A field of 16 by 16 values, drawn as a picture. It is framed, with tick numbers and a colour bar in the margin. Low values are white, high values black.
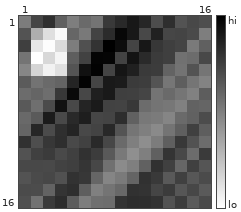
Average level on the scale: 70%. Odd patch: lower, in the top left. Ninth with the highest average: top middle. Ninth with the lowest average: top left. Histogram: skewed, a long tail of low values. Mirror symmetry: none. Roughest part: top left. Slope: none.
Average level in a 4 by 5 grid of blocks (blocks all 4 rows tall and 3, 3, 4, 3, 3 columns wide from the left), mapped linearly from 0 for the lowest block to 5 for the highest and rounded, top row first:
01543 / 14532 / 44323 / 34243
